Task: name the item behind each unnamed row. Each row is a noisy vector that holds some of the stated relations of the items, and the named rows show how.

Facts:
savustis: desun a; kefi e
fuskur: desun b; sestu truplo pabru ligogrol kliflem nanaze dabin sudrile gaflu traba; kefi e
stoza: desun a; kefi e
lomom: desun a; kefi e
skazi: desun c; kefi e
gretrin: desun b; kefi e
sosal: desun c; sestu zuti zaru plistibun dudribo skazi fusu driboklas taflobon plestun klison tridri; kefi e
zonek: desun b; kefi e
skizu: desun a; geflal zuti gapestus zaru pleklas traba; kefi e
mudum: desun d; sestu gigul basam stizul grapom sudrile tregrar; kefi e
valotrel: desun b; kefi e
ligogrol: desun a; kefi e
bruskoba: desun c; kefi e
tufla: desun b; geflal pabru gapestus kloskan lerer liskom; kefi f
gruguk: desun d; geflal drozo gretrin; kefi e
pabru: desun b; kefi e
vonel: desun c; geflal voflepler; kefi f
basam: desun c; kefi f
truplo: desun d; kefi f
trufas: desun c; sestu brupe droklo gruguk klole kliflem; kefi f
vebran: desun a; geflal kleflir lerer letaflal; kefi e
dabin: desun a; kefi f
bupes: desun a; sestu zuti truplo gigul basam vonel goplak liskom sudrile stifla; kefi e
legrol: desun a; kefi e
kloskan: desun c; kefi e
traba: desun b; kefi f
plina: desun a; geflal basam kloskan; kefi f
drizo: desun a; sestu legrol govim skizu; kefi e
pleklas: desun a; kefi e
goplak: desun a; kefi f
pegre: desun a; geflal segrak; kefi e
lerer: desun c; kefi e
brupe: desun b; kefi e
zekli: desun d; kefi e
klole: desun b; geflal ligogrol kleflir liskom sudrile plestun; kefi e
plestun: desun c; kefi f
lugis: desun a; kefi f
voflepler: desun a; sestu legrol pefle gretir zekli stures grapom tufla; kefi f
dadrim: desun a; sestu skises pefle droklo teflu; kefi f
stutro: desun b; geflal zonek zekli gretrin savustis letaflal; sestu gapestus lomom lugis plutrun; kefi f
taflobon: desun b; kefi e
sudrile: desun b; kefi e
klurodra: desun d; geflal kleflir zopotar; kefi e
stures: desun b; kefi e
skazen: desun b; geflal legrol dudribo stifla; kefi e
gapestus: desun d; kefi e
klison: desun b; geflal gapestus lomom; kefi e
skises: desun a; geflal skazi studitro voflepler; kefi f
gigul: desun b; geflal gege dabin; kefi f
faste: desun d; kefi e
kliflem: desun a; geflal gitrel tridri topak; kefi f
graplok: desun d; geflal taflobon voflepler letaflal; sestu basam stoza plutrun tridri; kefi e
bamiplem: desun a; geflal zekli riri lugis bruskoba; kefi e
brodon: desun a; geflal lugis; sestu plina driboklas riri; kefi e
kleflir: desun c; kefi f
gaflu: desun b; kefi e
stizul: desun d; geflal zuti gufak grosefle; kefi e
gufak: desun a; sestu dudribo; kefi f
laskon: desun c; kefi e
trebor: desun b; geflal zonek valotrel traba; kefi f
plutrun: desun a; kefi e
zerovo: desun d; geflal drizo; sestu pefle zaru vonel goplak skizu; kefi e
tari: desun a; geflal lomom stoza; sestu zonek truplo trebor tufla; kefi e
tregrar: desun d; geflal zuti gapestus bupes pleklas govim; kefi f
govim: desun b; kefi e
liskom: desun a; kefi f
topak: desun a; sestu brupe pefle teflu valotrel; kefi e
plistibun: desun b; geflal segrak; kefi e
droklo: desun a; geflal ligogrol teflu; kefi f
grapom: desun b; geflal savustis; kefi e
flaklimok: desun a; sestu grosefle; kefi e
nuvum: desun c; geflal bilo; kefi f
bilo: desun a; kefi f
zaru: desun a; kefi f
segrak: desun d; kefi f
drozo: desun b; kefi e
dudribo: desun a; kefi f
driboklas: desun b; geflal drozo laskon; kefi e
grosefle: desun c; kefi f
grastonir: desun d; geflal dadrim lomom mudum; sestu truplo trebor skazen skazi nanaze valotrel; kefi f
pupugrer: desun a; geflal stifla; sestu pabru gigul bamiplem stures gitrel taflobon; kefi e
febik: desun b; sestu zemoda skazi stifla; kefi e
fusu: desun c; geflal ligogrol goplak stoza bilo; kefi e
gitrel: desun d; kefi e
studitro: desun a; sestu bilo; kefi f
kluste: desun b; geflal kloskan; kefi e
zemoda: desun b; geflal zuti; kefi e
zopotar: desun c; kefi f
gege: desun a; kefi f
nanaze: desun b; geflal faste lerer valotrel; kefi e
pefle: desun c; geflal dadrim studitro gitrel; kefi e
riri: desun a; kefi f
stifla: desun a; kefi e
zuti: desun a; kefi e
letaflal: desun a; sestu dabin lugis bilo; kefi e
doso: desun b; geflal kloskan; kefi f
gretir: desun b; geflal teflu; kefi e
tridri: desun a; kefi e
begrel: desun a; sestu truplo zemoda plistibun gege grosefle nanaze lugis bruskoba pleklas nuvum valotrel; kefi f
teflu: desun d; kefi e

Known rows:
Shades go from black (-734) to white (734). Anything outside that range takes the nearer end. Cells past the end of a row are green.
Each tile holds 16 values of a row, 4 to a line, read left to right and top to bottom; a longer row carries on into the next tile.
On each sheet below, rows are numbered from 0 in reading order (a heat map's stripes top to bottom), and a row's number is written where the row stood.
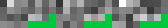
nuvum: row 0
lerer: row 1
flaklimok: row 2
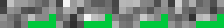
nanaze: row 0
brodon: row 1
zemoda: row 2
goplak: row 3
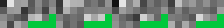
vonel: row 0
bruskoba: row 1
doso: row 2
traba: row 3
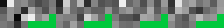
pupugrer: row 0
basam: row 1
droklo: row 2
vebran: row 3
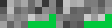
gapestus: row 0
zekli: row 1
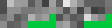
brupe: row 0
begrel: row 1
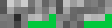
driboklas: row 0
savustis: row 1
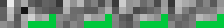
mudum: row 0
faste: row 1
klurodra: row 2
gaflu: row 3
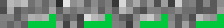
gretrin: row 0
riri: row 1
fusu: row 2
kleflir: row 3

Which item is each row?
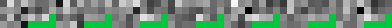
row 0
letaflal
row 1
bilo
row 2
febik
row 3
trebor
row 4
graplok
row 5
sudrile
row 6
bupes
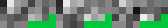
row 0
gigul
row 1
bamiplem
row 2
grastonir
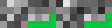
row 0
topak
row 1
voflepler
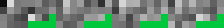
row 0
tufla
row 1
teflu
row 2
gruguk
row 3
zaru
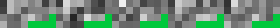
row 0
stizul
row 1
drizo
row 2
trufas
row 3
tridri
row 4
tregrar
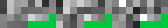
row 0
plutrun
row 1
skizu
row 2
stutro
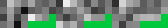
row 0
tari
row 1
grosefle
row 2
taflobon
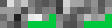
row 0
sosal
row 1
grapom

